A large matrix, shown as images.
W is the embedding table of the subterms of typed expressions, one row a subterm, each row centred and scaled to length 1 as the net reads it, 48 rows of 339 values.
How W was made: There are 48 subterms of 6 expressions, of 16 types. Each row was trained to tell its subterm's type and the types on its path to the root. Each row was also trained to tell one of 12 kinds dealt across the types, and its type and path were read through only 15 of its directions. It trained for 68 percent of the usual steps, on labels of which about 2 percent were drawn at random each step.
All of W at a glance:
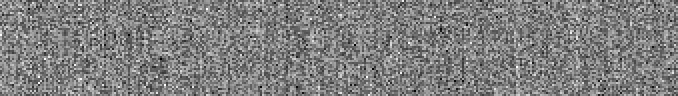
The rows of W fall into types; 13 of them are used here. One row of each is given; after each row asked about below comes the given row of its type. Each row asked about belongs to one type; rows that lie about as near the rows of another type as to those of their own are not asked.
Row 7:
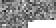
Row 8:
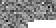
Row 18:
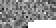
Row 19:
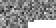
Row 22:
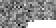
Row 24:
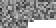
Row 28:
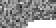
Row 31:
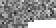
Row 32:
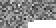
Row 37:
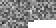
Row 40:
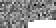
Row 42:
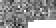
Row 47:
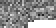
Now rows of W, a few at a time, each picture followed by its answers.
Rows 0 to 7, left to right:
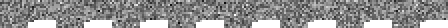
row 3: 8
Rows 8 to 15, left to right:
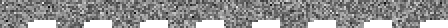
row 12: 31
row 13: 40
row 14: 47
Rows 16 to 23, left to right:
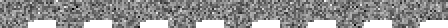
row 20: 32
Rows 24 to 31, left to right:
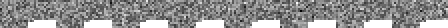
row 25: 42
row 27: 32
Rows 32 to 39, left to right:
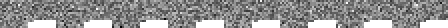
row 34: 37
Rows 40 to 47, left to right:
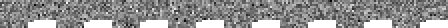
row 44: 37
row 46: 31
